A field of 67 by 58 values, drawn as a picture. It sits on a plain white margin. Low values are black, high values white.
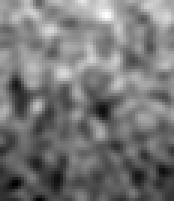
Grain: blotchy. Histogram: bell-shaped. Lone odd cells: none. Ninth with the highest average: top middle. Slope: up to the top.
